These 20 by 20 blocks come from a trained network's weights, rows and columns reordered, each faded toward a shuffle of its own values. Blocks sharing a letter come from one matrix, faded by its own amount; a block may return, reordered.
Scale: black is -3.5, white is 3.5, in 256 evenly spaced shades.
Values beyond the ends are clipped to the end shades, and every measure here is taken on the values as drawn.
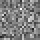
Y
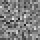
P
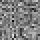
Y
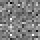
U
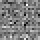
U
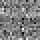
U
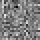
Y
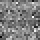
U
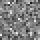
P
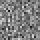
Y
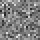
P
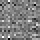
U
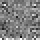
U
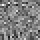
Y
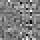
U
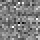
U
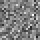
P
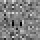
U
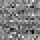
U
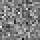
P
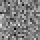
P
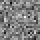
Y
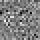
Y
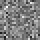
Y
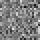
Y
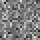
Y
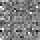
U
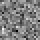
P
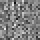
Y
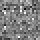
U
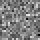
P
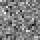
P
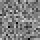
Y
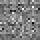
U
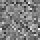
Y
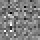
U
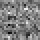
U
